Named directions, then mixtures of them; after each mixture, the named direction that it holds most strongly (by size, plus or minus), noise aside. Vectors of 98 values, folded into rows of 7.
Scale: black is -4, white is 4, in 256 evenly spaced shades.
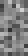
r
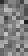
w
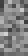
r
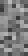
r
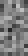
r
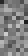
w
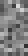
r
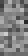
r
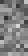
w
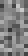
r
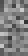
r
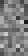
w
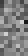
w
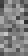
r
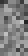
w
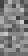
r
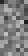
w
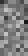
w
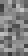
r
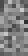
r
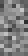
r
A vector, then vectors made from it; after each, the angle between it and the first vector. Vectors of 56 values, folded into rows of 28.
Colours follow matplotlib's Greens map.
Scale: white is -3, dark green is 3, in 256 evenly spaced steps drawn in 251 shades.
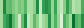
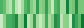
partly aligned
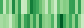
partly opposed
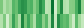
partly opposed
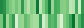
partly aligned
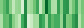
partly aligned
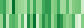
orthogonal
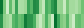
orthogonal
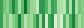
orthogonal
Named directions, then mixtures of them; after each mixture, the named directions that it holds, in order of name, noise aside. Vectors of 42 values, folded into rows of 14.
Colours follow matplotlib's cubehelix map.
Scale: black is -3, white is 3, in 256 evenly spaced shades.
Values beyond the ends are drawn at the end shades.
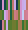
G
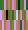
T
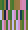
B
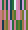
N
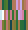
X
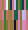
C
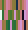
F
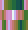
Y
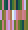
B, G, Y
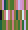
F, G, T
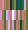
B, C, Y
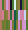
C, N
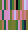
F, G, Y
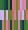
B, G, X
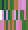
B, F, X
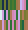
B, X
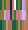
C, G, N
